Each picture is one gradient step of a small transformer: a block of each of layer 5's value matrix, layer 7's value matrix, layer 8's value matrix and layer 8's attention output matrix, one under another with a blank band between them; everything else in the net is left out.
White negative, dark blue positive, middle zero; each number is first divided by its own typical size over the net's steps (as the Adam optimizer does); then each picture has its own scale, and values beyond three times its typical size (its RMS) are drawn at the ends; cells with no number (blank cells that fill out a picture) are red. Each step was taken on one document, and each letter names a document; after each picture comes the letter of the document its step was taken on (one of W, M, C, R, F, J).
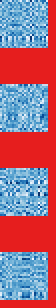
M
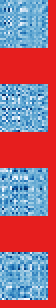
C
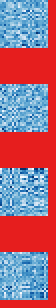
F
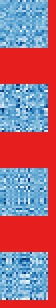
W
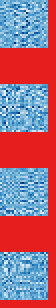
F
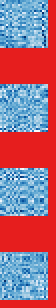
F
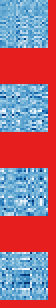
W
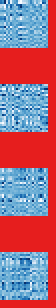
W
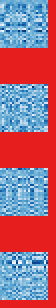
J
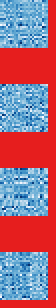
W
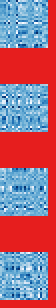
C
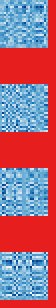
J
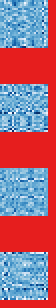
F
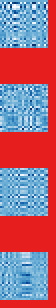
M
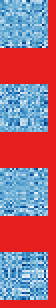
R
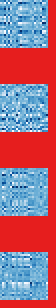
C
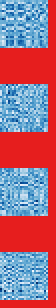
R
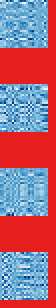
F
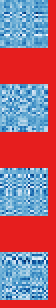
J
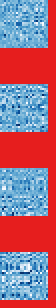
C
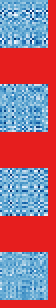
M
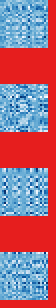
J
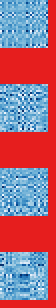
M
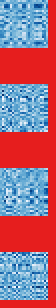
J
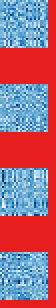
R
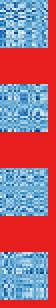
M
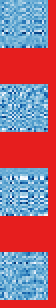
F
